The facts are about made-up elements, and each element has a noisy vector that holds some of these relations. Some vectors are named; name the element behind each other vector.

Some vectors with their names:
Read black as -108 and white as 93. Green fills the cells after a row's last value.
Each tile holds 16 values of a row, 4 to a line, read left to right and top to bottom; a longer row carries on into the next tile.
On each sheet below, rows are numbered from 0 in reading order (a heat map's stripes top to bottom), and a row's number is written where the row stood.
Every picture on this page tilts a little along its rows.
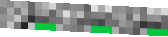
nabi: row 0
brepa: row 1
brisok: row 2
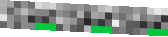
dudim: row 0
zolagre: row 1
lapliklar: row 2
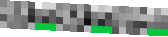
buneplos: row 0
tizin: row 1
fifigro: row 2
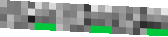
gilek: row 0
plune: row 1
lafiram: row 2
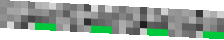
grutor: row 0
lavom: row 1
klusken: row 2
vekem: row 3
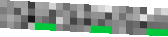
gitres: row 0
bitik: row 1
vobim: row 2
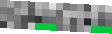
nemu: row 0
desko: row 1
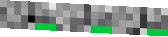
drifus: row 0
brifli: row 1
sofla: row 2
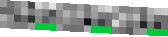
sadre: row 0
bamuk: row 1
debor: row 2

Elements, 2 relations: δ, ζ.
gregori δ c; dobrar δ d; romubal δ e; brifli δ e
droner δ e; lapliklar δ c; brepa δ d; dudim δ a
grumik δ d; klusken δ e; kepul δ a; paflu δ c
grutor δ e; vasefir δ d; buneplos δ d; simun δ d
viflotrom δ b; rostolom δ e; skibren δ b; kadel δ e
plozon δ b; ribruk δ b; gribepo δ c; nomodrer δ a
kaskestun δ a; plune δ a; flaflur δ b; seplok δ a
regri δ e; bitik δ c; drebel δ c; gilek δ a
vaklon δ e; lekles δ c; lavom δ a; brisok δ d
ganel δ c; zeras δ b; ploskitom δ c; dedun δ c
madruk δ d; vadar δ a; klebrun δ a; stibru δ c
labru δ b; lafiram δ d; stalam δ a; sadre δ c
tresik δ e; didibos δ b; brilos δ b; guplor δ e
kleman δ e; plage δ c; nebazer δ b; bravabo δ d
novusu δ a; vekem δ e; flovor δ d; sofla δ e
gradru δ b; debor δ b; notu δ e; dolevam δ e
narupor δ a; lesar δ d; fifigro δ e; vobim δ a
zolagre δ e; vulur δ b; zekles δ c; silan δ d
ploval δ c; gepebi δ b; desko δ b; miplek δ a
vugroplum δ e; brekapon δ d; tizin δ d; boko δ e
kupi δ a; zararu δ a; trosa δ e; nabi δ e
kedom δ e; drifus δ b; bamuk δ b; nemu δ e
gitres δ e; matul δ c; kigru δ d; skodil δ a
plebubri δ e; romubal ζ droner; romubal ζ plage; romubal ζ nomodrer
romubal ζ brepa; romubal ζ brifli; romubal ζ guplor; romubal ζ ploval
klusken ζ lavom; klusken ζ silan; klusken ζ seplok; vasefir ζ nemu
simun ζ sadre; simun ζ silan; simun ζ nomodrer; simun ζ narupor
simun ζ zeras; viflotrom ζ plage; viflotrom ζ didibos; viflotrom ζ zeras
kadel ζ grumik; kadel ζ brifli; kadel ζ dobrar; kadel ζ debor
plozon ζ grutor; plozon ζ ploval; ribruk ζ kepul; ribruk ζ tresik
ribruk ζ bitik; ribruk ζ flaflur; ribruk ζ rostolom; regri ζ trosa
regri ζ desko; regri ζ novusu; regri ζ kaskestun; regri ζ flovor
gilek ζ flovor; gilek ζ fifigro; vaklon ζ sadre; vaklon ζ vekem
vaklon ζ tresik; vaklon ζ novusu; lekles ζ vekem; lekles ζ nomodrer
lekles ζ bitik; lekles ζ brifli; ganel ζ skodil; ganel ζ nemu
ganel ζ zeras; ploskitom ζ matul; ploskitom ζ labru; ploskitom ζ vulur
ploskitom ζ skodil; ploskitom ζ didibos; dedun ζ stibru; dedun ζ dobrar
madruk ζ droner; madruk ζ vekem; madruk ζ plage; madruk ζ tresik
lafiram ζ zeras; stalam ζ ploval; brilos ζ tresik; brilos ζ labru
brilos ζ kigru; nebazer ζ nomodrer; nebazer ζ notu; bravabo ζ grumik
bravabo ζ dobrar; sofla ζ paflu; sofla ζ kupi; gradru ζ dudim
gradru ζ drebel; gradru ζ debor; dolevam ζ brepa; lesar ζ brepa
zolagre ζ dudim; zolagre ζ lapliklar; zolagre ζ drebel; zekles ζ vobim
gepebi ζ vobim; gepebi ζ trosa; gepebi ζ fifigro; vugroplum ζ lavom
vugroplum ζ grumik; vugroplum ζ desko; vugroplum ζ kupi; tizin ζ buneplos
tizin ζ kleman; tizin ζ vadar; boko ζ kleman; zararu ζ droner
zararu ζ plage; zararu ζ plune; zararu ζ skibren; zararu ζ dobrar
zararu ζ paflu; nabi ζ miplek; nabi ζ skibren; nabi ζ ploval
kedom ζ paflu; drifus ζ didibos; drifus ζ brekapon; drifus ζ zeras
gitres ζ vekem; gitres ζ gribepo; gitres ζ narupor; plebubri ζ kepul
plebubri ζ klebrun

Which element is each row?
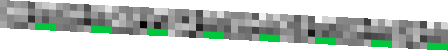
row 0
skibren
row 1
zeras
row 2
gradru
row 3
zararu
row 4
flovor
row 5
vadar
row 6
silan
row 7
kupi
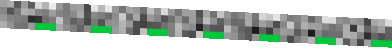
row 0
skodil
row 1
plage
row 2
dolevam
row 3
vugroplum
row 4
gregori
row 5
flaflur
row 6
madruk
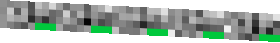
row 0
bravabo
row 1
nebazer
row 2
didibos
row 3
kigru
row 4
dedun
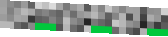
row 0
miplek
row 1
regri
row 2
kadel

